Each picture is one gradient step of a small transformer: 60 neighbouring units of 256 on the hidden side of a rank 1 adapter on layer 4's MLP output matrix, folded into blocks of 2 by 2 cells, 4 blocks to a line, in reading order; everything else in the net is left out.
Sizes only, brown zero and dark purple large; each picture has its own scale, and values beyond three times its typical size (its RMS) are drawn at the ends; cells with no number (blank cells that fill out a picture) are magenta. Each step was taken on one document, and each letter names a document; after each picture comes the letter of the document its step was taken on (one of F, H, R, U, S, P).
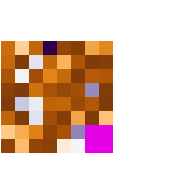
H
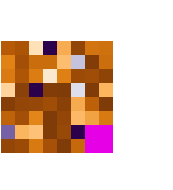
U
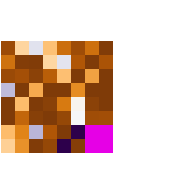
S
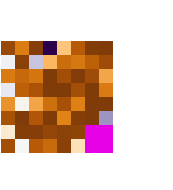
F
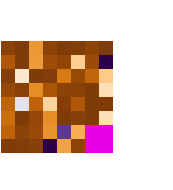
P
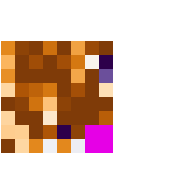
P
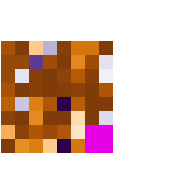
F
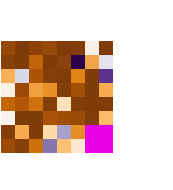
P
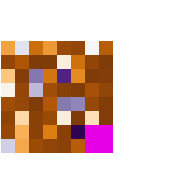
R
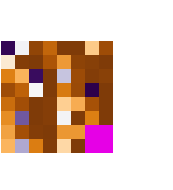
R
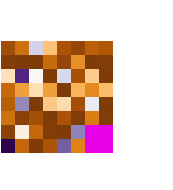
R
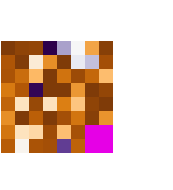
U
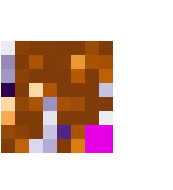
P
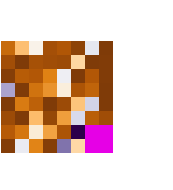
H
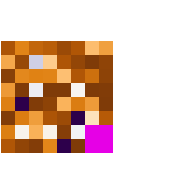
S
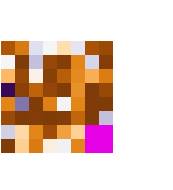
F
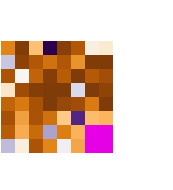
S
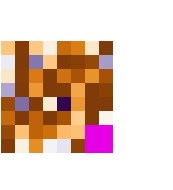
F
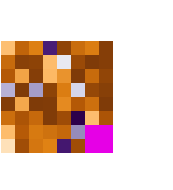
S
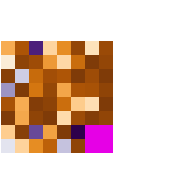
S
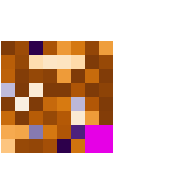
S
